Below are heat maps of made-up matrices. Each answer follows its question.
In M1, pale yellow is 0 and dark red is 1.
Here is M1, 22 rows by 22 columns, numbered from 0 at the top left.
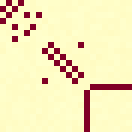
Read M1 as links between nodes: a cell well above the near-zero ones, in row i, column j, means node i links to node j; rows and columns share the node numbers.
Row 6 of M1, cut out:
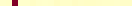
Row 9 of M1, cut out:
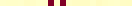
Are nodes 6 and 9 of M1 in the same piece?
no
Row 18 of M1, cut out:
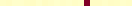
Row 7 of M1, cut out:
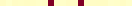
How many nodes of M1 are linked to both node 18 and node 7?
0
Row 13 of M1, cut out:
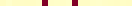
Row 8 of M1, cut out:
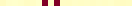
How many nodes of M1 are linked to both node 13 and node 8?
1
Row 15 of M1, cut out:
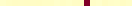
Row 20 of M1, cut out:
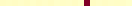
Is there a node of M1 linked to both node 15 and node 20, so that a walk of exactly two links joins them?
yes
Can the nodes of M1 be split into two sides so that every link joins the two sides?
no
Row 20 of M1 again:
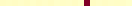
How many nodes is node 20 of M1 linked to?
1
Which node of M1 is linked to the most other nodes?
node 14
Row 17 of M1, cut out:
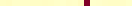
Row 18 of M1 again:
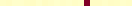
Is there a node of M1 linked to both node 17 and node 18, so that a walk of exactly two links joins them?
yes
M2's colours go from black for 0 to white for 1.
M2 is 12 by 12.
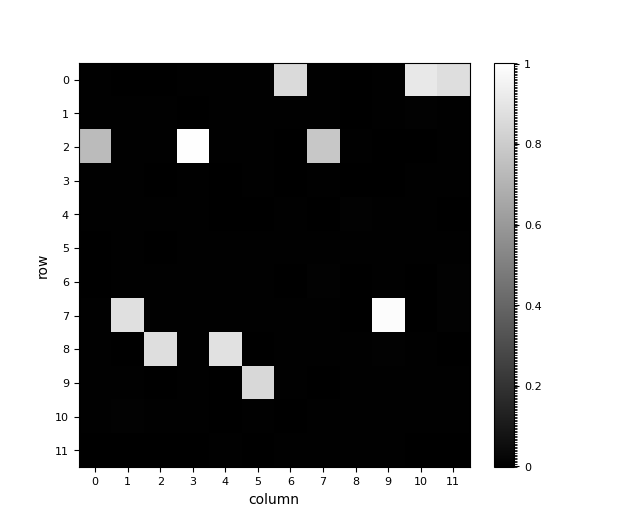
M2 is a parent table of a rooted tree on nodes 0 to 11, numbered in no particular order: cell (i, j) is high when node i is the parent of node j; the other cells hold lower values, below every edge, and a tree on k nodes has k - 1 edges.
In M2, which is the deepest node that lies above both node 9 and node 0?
2
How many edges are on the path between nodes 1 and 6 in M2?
4
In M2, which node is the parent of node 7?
2
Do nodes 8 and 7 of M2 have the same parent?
no
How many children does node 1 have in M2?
0
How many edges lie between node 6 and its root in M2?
3
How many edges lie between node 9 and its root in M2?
3
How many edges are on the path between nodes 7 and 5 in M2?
2
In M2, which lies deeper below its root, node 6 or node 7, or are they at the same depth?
node 6
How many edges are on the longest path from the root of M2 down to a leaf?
4
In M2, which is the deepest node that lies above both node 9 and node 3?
2
